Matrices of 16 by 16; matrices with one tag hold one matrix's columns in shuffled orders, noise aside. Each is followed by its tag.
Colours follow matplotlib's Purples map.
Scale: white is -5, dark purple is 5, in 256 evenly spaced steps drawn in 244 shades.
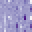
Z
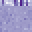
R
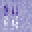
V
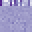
R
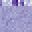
R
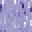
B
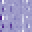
Z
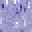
B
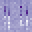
V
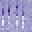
V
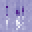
V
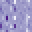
Z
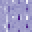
Z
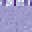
R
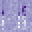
V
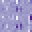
Z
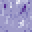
B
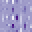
Z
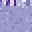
R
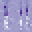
V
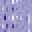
Z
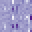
Z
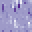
B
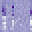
V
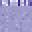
R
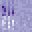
V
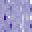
Z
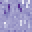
B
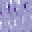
B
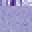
R
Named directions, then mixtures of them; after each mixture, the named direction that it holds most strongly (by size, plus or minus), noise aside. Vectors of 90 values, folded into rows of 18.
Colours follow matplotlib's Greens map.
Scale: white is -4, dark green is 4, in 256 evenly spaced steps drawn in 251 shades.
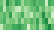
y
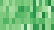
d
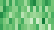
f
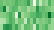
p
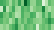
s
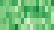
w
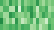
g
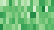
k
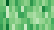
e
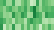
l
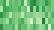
f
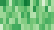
k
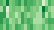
e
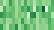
k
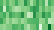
y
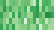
l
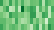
g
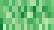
l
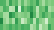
g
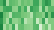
f
